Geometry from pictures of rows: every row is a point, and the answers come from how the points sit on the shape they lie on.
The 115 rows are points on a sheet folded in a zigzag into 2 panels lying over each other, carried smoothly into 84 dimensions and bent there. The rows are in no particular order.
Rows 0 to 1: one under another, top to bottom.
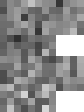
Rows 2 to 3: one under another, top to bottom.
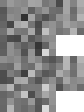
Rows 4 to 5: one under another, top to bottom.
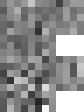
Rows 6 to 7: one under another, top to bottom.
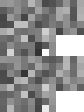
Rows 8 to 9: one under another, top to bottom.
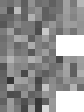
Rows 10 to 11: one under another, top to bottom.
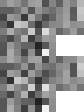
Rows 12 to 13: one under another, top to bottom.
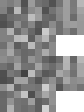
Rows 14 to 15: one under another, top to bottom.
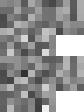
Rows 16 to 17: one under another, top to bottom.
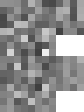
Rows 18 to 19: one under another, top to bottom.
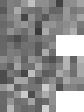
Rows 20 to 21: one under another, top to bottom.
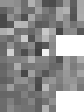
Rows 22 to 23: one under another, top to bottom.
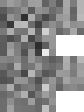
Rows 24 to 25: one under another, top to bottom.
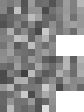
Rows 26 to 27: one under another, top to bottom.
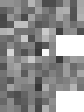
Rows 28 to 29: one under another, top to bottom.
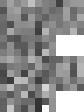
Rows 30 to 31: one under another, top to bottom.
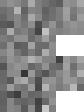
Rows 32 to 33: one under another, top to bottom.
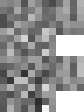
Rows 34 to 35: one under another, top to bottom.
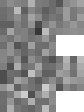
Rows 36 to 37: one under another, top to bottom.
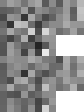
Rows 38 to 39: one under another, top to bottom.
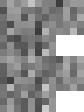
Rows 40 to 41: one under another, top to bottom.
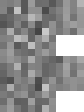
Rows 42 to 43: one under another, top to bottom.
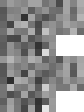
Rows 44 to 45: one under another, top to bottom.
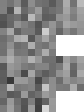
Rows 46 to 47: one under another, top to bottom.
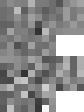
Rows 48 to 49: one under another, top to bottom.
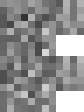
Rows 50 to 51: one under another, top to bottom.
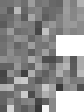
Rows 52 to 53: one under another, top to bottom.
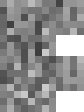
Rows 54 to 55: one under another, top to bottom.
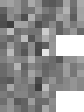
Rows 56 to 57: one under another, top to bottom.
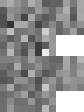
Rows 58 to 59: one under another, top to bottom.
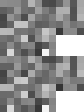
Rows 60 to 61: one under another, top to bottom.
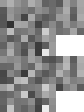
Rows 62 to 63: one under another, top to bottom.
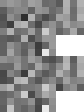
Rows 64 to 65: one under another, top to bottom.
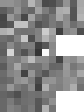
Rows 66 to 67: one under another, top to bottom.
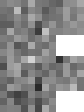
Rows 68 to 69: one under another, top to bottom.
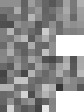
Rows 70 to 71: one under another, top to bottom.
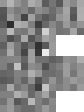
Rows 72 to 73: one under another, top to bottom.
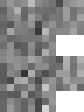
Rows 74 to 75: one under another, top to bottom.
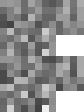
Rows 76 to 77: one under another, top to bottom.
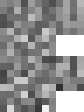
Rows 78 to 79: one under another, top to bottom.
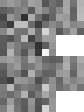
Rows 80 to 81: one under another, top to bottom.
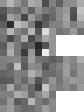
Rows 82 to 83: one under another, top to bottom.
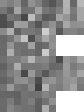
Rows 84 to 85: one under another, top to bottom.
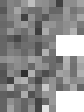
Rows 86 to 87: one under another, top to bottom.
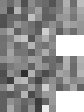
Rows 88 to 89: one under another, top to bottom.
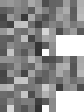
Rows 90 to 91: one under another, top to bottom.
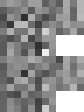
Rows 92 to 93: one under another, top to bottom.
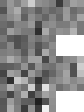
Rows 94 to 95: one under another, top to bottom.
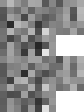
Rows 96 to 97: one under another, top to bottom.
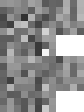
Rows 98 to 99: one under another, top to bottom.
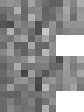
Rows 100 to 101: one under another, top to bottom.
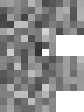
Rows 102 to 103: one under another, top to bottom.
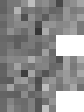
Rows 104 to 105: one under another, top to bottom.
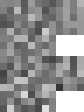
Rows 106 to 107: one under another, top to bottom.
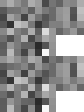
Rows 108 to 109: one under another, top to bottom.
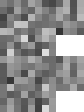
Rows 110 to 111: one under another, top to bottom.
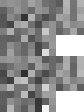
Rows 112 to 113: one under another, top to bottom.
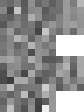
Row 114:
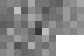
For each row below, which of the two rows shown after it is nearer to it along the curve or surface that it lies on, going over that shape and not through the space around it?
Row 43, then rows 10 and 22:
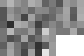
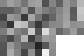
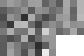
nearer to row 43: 10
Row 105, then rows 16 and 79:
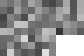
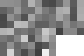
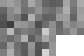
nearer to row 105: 16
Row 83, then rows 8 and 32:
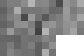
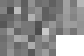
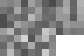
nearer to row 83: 8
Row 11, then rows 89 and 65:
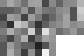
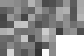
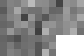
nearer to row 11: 89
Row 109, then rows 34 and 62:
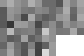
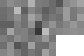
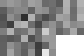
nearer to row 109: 34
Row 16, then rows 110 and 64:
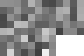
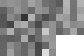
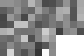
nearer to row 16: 64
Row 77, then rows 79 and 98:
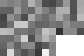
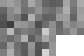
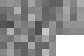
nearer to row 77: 79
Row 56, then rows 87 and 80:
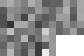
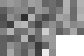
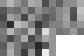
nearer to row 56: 80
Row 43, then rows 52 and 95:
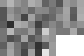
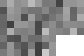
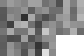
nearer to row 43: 52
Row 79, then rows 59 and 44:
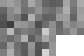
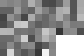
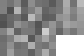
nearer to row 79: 59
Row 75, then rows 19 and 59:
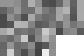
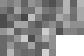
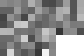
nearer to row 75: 59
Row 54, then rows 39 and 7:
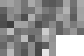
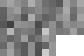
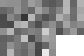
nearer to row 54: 39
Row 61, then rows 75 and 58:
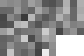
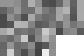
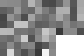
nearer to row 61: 58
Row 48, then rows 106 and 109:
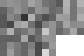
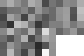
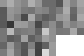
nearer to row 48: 106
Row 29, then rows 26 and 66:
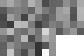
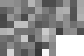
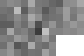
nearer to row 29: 26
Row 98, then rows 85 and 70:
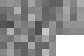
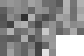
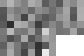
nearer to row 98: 70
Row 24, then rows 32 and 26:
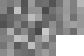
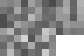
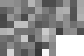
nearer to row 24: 32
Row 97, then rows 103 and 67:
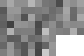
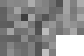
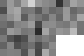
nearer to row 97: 67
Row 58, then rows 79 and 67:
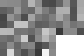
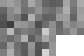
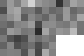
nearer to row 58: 79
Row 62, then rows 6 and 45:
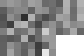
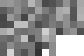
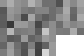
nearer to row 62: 6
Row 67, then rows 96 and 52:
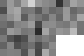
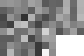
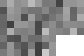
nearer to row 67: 52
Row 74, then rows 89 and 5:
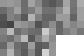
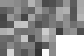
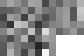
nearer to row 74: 89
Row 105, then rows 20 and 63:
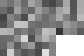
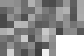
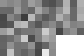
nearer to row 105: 63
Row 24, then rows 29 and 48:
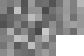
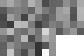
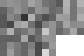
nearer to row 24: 29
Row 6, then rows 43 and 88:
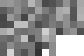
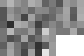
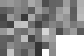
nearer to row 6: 88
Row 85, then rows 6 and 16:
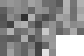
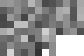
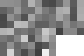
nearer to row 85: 6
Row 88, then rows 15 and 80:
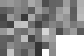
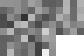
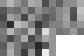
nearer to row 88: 15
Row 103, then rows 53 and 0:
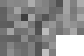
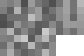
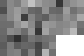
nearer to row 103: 0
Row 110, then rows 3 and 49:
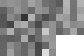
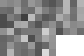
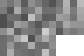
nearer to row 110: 3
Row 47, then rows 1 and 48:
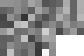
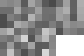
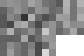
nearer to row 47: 48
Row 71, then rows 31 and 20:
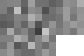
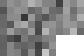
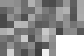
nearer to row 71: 20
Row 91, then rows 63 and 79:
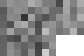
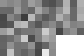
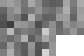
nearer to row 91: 63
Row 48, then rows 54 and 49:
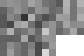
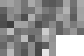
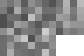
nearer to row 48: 49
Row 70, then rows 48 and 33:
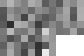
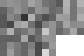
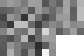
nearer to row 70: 33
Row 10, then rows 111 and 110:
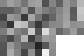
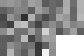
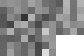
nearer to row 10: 111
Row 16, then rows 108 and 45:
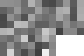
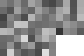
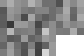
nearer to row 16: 108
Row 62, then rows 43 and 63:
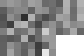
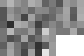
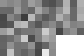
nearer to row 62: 63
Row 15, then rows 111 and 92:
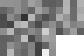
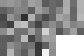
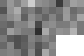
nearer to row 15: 111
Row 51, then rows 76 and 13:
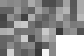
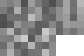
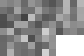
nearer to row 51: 13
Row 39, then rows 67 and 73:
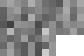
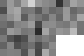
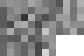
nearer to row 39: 67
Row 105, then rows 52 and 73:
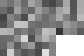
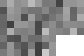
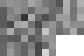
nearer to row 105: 73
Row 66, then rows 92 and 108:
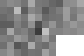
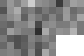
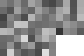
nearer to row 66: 92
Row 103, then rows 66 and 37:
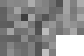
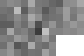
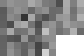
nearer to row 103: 37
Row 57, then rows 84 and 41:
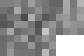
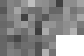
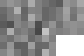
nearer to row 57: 84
